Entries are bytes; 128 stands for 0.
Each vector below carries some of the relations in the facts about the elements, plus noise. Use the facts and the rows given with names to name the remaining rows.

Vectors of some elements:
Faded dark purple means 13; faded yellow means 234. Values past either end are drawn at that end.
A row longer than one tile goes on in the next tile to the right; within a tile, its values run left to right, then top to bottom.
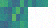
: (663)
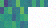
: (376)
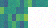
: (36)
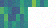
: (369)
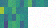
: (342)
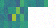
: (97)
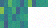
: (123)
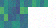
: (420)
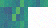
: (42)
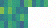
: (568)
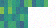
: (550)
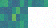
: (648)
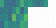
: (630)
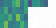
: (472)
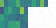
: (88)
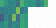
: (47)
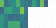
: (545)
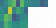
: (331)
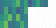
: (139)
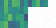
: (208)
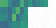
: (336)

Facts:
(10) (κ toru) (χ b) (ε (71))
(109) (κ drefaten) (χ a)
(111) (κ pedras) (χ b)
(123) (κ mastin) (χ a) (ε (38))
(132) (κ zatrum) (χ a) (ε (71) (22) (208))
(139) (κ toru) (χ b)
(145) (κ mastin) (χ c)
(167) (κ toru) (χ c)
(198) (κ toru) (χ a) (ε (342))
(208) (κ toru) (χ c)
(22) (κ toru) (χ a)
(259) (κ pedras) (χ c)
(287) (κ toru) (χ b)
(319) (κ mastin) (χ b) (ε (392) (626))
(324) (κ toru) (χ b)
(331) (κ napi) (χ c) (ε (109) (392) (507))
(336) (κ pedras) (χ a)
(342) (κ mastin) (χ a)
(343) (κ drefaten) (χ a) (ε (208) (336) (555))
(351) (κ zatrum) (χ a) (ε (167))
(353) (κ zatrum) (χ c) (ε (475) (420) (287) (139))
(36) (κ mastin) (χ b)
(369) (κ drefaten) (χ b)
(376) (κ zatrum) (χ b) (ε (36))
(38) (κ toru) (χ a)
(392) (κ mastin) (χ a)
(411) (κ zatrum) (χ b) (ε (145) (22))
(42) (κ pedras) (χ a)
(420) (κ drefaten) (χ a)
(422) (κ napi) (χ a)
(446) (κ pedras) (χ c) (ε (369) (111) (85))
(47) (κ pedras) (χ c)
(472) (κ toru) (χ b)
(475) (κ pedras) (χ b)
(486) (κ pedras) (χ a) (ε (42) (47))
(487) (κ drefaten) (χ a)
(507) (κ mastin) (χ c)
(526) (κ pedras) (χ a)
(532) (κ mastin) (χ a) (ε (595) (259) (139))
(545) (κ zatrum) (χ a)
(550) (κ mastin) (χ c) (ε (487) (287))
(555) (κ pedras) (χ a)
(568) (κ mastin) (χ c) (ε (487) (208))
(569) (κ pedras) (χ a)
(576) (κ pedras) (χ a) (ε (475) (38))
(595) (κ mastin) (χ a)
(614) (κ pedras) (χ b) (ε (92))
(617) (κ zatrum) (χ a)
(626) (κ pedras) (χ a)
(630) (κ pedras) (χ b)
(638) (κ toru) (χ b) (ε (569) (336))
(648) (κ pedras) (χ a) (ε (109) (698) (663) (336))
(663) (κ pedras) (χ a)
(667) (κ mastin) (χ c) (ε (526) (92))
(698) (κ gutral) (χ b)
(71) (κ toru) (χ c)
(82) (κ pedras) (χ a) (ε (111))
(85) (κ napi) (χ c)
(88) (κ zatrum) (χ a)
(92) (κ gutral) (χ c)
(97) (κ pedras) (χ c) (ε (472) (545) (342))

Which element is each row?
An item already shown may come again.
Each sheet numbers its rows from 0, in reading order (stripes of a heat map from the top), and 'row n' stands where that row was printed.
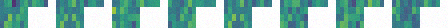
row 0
(698)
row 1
(324)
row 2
(667)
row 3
(111)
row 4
(638)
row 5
(38)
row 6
(92)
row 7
(109)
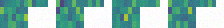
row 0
(319)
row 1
(376)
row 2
(446)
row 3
(132)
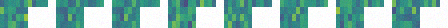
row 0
(319)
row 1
(576)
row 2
(82)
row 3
(92)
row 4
(10)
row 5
(47)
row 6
(392)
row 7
(351)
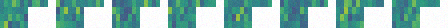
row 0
(167)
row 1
(353)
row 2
(369)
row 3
(123)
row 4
(97)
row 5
(343)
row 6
(85)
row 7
(111)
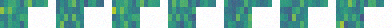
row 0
(145)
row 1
(324)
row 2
(507)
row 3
(22)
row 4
(614)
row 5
(82)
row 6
(167)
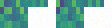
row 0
(411)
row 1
(376)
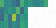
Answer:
(259)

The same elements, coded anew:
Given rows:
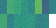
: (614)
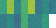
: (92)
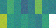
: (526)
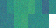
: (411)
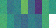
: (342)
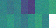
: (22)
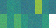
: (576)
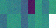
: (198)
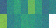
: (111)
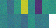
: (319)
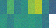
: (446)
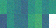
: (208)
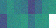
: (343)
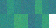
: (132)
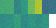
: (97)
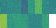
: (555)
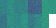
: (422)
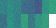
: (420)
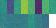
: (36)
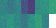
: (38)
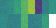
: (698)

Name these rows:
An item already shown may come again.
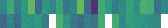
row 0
(85)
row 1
(342)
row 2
(630)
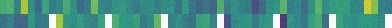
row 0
(667)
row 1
(526)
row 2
(545)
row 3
(472)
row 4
(343)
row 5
(167)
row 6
(259)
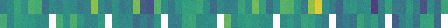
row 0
(630)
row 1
(576)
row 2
(123)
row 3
(411)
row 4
(475)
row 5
(47)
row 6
(369)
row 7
(10)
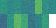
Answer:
(351)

